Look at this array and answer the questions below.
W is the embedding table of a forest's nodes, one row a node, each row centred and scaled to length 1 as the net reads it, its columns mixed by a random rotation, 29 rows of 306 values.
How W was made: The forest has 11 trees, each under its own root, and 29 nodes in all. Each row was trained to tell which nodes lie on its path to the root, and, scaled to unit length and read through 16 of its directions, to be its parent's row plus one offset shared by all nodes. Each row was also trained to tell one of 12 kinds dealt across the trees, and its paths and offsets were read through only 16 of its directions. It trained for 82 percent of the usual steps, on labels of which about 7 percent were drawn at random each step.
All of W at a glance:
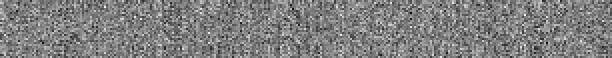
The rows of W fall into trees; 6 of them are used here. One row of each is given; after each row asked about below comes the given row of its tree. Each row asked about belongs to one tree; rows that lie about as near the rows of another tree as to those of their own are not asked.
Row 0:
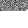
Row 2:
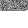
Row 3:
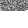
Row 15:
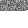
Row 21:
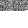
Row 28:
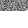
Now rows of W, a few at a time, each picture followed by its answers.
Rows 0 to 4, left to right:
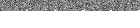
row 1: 15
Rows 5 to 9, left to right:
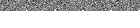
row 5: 15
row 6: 28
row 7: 15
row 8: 0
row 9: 28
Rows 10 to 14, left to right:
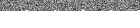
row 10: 0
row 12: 3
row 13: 2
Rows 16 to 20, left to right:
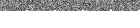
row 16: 21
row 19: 3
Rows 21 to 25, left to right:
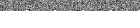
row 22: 15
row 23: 28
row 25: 28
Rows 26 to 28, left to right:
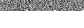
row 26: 3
